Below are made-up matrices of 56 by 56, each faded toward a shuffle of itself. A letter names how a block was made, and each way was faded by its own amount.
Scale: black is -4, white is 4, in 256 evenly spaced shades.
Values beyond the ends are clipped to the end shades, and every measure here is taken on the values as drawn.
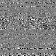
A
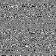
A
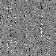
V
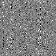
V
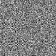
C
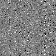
V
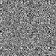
C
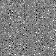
V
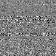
A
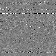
A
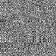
C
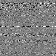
A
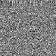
C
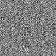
C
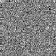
C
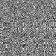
C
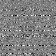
A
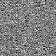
C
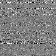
A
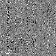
V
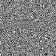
C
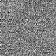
C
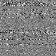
A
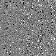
V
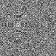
C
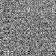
C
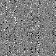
V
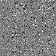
V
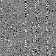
V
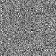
C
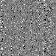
V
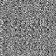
C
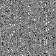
V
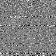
A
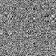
C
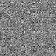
C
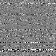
A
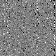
V
